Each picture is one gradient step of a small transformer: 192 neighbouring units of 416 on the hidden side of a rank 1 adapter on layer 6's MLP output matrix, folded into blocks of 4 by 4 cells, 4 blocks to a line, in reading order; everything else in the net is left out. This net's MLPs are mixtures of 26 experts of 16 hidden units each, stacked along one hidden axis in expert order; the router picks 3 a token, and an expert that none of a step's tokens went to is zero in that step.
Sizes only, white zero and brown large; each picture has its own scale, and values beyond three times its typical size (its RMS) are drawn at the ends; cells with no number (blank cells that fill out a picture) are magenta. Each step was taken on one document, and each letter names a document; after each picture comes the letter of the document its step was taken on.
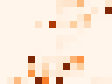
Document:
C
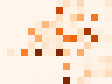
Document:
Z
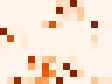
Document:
C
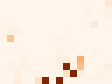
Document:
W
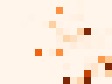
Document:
Z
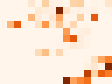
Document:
Z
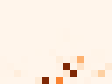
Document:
W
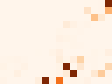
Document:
W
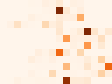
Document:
Z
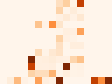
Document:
C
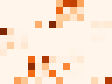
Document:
C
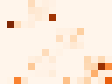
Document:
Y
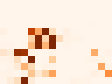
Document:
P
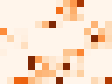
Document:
C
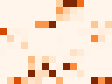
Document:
C
